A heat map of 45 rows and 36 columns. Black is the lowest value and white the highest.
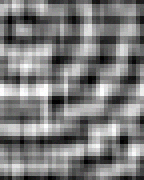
Slope: none. Odd rows or columns: none. Rings: centred on the top left. Stripes: horizontal, repeating 9 times. Ninth with the highest average: middle left.
